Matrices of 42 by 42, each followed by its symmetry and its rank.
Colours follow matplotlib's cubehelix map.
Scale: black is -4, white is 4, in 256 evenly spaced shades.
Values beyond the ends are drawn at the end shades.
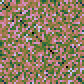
symmetric, full rank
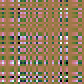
neither, rank one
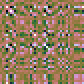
symmetric, rank three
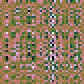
neither, rank three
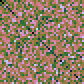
symmetric, full rank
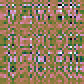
neither, rank three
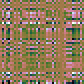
neither, rank two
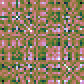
symmetric, rank three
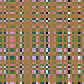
neither, rank one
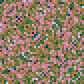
symmetric, full rank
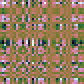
neither, rank two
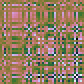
symmetric, rank three
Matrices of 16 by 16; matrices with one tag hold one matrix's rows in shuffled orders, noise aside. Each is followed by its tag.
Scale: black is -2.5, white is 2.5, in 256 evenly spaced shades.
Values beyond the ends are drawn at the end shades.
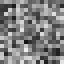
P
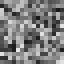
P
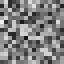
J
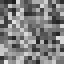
P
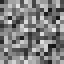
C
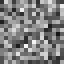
C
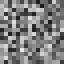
J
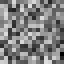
J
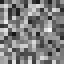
J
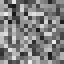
J
